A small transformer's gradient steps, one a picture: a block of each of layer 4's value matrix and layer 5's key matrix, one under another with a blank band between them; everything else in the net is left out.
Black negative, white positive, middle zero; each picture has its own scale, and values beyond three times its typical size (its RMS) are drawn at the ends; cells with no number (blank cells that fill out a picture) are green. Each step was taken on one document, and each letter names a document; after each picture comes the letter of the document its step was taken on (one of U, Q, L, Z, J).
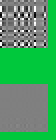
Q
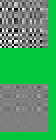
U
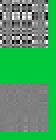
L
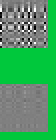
Q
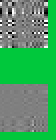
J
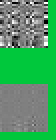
J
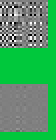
U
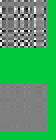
Q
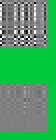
Q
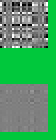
L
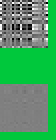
L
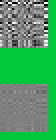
J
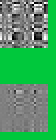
J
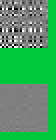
U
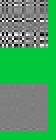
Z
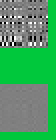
U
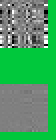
J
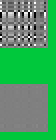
Q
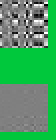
J
